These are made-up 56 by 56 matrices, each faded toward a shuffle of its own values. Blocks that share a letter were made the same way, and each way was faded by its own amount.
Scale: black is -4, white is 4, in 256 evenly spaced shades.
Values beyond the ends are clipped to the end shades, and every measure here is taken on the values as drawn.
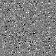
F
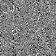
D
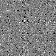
F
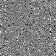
D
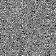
F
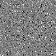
F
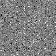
F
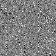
D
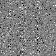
D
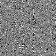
D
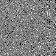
D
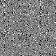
F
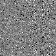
D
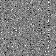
D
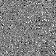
F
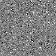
F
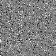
D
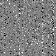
D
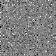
F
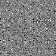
F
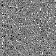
D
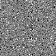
F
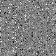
D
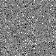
D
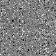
D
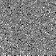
F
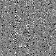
D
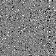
F
